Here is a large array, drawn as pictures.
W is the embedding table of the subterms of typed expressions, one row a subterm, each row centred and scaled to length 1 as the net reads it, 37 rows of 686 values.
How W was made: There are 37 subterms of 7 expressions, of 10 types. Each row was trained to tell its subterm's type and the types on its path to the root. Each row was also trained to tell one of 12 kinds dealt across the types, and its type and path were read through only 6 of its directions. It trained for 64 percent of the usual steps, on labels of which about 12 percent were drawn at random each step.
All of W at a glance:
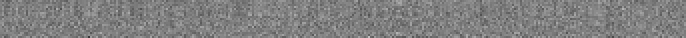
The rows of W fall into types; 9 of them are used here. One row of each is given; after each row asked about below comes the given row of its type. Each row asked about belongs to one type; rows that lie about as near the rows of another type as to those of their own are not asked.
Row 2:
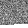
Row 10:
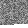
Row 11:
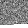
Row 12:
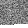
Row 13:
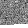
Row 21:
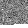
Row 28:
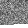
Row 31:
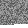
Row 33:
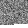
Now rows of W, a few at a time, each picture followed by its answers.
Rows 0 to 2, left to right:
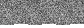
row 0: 2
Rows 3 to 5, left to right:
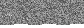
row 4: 33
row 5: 2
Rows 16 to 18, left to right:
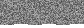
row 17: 2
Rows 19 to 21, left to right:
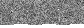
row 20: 12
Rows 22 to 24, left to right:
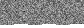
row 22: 28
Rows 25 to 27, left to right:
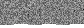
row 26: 11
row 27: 11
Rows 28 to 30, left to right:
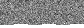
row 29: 11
